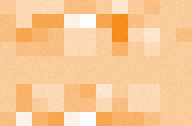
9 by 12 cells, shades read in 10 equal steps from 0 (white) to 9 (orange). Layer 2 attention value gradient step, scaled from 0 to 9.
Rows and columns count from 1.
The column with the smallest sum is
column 6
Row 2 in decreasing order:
9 7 7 7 5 5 4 4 4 3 1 0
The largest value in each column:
5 7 7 7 5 6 7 9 6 5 4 5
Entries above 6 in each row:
0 4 2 0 0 0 0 0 2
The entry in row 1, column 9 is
4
